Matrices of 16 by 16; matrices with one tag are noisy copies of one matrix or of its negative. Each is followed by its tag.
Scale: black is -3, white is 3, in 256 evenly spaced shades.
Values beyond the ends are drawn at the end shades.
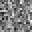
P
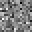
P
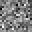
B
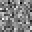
P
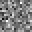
P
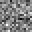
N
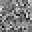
B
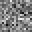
N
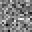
N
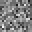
B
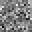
B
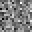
P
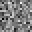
P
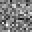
N
